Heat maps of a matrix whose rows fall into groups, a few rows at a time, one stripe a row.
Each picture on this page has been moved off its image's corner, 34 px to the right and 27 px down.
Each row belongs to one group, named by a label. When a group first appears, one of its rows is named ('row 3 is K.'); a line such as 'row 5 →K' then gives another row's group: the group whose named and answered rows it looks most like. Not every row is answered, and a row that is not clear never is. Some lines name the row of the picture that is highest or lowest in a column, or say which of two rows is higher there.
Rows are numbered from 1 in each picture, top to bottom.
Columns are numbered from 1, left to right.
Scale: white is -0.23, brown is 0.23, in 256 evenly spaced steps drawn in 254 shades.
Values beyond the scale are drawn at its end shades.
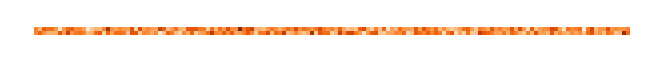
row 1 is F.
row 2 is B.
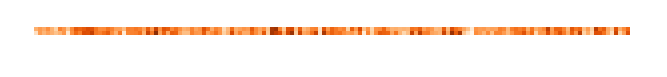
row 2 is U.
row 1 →U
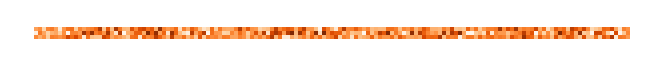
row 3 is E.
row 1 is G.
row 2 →U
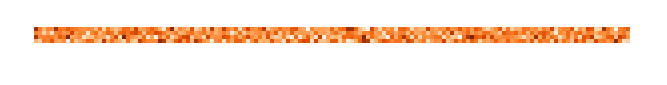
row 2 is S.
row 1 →B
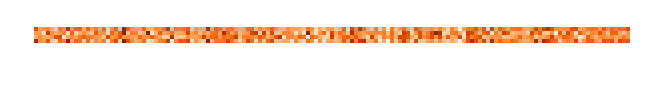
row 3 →B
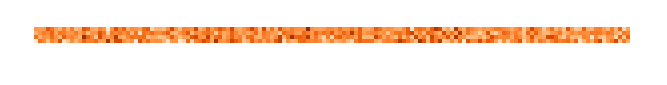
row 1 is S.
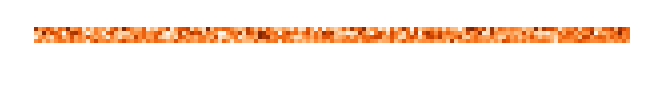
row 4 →S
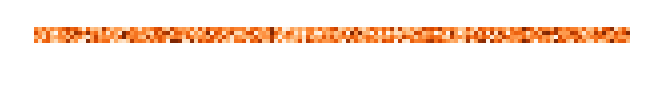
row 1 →E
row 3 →S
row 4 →E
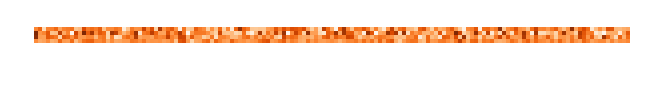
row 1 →G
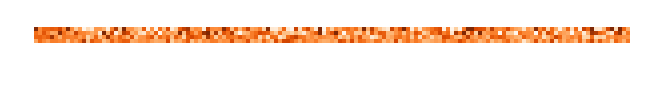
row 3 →F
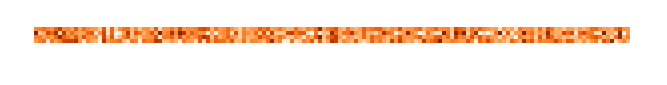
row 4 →E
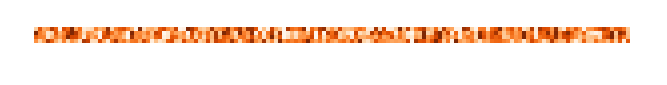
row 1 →F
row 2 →E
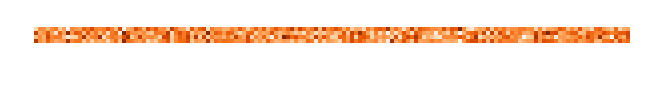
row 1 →U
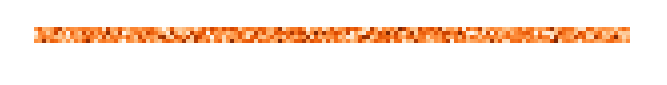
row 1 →B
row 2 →U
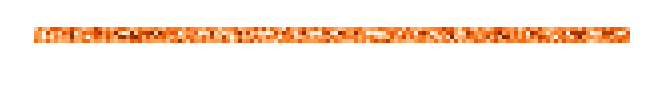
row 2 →G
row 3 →S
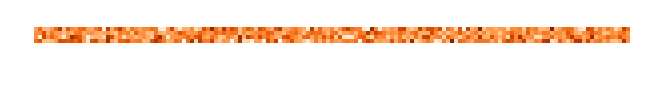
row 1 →B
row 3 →F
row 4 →S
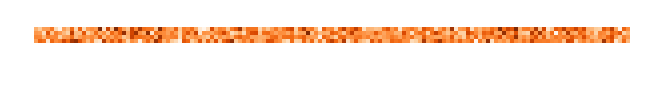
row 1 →G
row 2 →S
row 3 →G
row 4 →E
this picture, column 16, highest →2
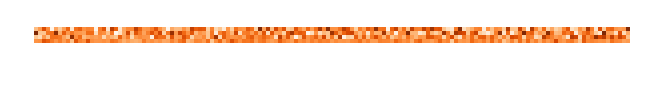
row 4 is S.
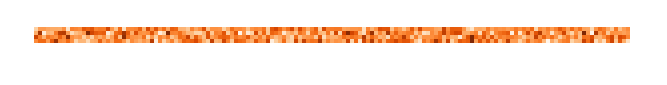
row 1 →U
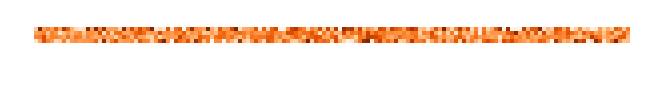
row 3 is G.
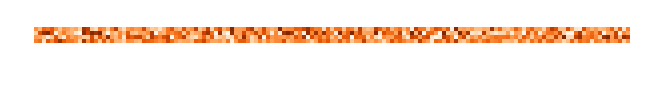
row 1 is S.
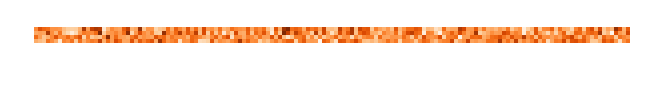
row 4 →G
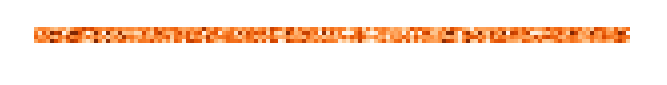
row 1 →U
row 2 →F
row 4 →F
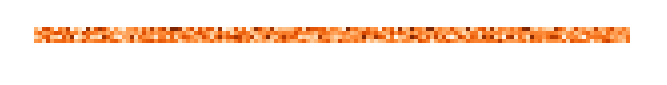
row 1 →E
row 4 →G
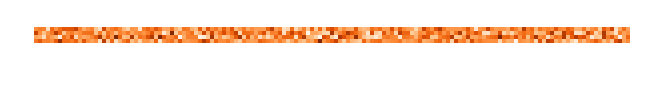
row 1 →E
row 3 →G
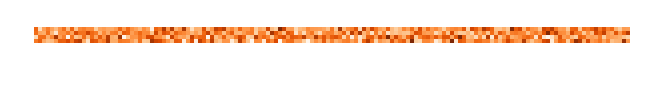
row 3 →U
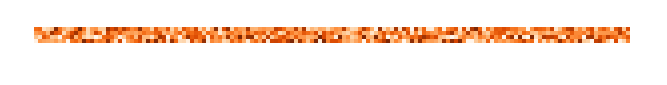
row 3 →F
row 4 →U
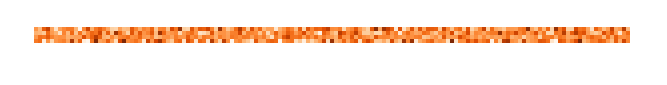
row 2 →G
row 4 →S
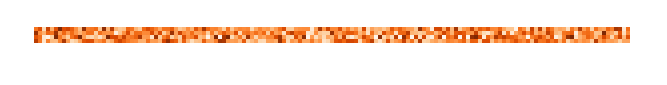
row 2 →B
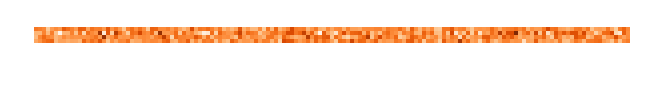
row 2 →G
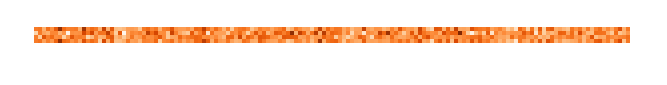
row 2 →U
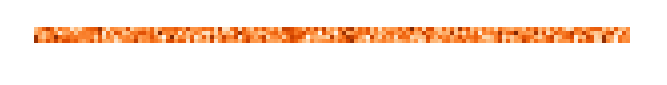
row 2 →G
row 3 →B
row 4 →B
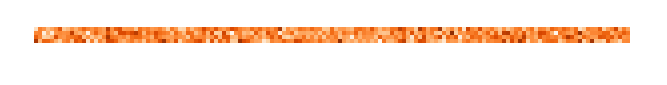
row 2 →S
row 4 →F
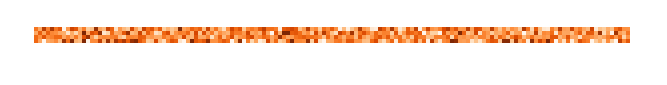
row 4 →S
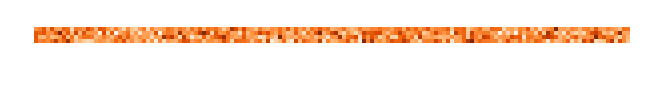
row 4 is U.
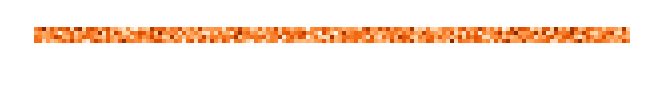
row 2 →G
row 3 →B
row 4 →S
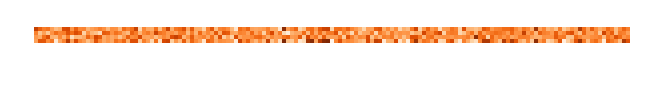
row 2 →E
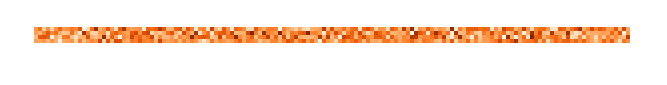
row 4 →G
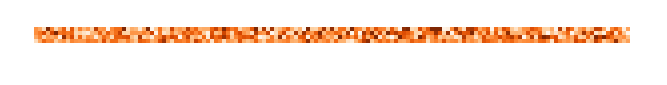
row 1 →S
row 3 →F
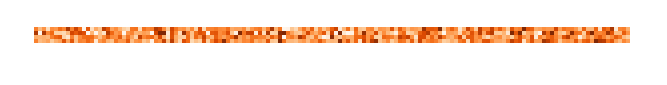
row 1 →E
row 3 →B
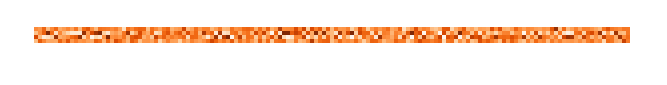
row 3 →E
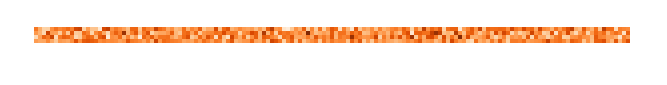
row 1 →E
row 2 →S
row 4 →U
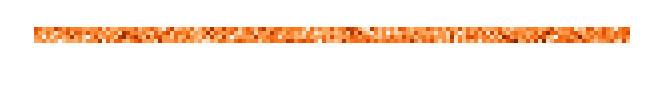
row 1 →B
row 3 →S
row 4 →G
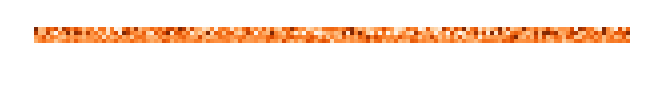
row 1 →B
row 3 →G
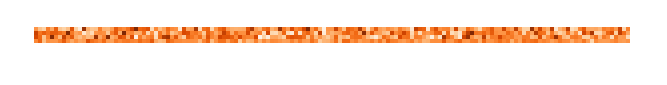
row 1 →S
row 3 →F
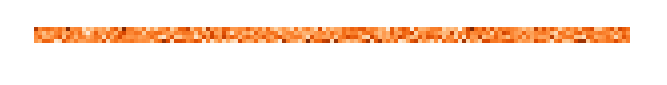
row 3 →B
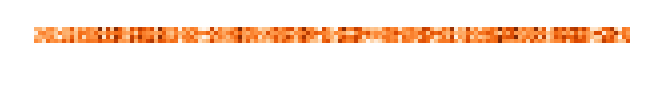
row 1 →G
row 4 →G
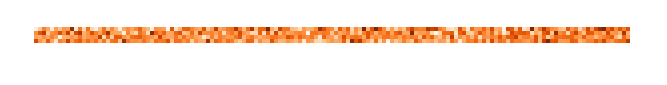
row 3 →G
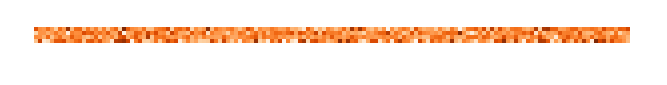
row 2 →U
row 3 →S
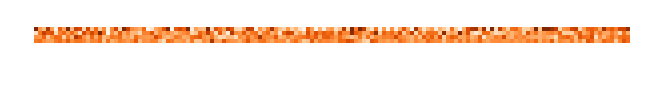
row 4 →B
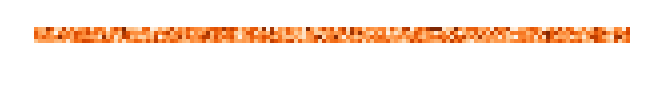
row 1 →S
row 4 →U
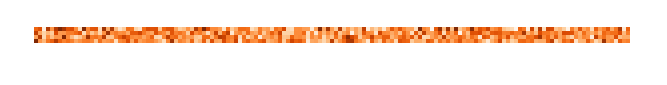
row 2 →E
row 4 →B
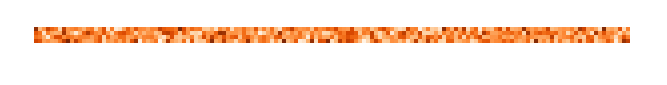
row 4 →B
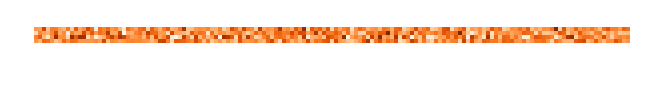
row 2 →U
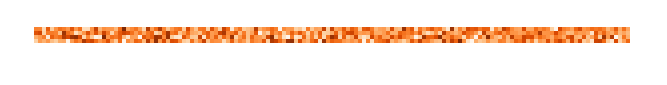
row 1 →S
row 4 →U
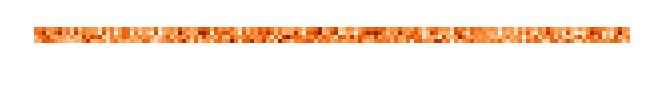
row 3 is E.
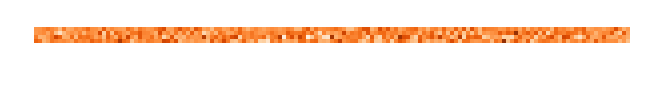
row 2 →G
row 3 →B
